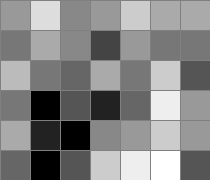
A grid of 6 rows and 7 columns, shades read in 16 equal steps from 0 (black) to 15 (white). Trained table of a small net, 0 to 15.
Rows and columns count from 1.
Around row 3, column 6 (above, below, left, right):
7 14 7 5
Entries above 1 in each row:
7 7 7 6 6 6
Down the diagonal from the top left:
9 10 6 2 9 15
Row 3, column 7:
5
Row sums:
71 52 58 43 50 57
